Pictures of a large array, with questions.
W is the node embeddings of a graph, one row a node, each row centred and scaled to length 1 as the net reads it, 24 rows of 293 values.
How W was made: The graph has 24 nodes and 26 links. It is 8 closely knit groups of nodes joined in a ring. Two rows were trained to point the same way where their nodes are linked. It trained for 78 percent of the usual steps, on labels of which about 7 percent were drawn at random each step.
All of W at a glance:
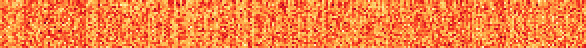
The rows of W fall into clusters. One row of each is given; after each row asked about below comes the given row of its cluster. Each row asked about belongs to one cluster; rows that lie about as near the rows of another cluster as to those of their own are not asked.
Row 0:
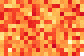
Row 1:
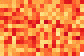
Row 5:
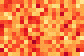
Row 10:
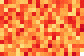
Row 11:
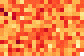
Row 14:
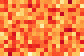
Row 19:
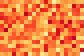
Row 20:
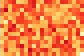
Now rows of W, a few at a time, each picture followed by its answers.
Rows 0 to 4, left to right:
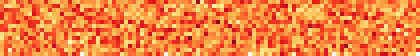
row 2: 1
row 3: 20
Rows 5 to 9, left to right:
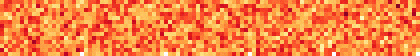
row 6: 20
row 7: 19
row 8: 0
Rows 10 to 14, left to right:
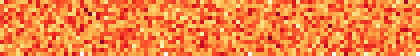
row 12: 14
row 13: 11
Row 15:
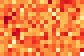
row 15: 1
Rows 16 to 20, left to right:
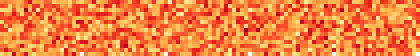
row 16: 19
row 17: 11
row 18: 10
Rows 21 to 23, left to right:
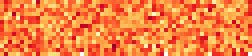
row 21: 5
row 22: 0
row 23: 14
